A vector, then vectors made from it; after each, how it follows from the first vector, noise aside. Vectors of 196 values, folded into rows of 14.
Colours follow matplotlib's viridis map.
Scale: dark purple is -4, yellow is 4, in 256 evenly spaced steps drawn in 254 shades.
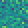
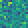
wrapped around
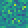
wrapped around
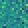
negated
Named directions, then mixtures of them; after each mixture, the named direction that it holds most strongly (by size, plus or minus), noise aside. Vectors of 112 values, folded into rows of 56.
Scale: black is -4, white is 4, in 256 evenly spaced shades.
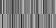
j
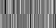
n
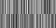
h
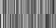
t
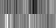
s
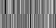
n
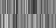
s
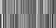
t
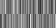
n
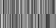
t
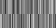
n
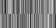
n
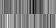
s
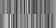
s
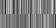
n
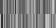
t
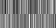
n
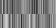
j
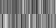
j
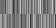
n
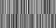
h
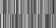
t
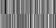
n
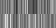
s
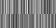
h
